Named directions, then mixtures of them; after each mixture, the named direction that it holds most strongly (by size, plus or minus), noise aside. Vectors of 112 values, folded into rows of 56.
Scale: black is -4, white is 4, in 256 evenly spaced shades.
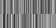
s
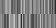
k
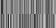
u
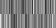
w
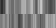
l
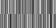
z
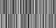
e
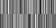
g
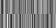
s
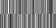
z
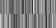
w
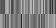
k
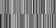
w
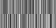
z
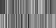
l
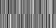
z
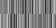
w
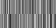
z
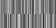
z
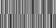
z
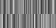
s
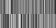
k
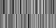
e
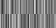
u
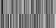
u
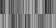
l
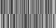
u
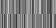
z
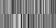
k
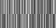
e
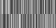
s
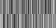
s
